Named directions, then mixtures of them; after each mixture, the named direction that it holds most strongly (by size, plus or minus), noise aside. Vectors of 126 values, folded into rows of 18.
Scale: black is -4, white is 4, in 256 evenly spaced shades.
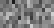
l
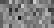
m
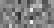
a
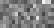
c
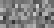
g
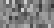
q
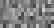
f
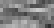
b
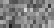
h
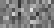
a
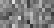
l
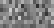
m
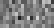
c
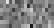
h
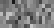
l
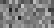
m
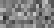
g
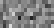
f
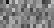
q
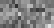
b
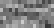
b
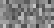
f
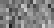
h
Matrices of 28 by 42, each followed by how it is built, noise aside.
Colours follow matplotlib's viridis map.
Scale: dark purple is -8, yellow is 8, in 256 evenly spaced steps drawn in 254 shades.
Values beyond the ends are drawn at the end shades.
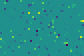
sparse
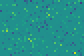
sparse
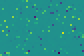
sparse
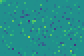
sparse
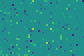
sparse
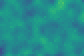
smooth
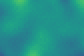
smooth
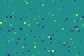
sparse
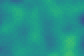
smooth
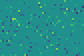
sparse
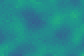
smooth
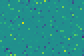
sparse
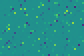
sparse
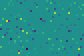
sparse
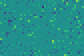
sparse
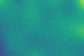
smooth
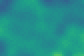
smooth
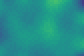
smooth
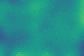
smooth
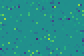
sparse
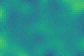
smooth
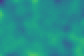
smooth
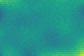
smooth
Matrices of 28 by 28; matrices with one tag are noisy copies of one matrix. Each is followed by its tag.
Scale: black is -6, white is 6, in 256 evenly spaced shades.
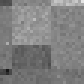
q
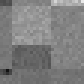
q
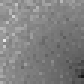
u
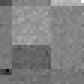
q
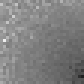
u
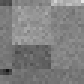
q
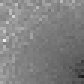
u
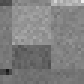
q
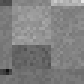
q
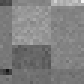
q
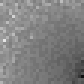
u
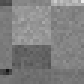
q
